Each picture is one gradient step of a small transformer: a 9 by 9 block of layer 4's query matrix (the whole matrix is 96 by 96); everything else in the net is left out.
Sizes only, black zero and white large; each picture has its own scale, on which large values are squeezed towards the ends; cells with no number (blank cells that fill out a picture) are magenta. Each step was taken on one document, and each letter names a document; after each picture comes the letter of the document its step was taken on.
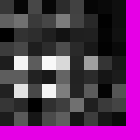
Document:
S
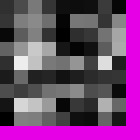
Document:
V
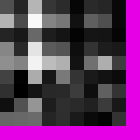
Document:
V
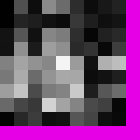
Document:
S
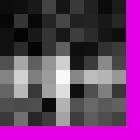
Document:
S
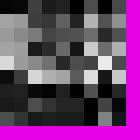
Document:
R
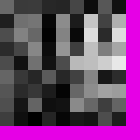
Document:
R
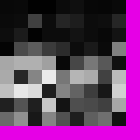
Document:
V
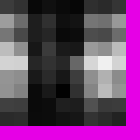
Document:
R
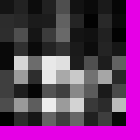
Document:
S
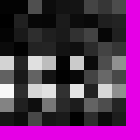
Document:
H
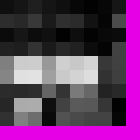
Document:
V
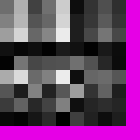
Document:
S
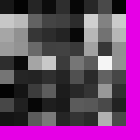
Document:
R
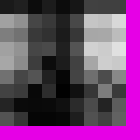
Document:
R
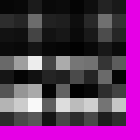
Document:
H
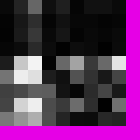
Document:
V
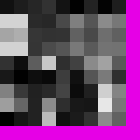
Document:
R
